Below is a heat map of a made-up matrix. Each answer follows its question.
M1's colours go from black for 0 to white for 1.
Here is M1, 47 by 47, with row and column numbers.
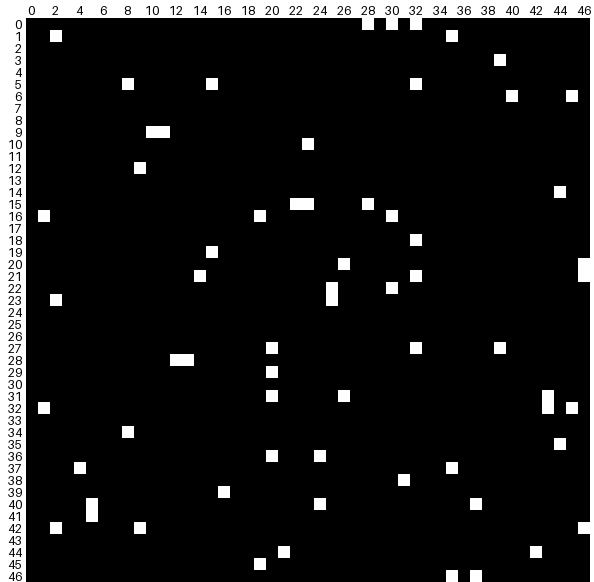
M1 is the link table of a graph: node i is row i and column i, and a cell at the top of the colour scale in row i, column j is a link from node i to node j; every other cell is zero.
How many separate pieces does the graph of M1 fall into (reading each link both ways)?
4
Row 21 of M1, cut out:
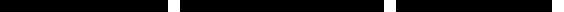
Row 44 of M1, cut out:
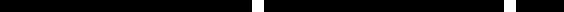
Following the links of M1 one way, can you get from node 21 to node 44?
yes
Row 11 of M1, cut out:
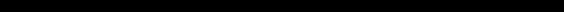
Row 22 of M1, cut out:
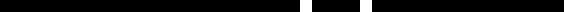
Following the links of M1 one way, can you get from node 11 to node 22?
no
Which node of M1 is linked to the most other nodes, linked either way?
node 32
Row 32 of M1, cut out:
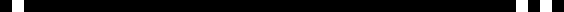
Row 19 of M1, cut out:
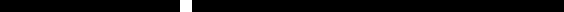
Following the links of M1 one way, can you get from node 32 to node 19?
yes
